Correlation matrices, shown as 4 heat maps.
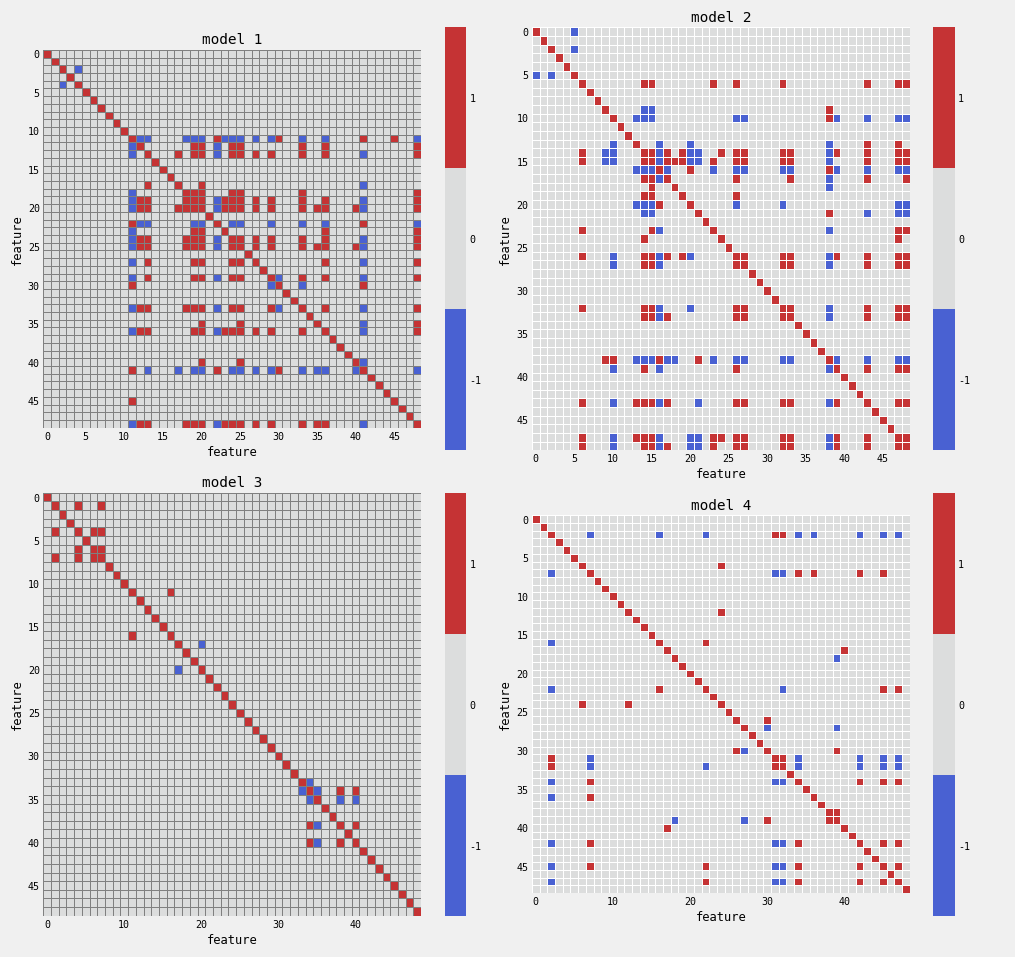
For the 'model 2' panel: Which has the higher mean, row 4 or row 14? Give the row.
14
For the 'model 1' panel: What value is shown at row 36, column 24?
1
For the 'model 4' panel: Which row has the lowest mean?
2
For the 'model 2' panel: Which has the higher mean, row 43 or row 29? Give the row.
43
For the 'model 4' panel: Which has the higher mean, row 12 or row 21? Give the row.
12
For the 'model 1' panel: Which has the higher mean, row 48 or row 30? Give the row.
48
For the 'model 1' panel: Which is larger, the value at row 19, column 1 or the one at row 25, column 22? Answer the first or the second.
the first
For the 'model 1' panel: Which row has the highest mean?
20
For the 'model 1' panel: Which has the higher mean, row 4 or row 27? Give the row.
27
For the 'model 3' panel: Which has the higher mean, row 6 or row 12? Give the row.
6
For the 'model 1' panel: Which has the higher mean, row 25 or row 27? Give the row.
25
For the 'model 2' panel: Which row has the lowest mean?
16
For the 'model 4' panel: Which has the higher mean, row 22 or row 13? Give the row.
22
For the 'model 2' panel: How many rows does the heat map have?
49
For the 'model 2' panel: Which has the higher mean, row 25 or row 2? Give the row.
25
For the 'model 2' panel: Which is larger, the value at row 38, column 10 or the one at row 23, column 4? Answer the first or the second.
the first
